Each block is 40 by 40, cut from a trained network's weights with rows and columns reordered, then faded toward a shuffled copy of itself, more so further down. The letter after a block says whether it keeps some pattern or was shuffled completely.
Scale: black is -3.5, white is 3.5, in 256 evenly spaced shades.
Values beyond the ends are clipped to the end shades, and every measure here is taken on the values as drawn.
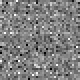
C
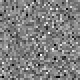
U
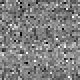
C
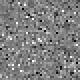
U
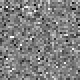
C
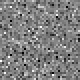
U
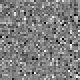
C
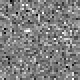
U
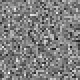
U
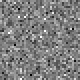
U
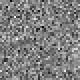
C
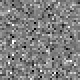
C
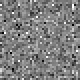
C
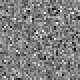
U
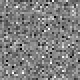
C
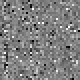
C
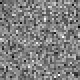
U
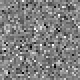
U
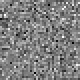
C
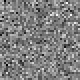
U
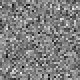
C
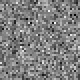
C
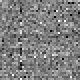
C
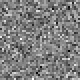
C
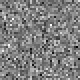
U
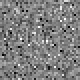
U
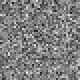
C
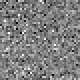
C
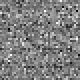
C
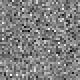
C
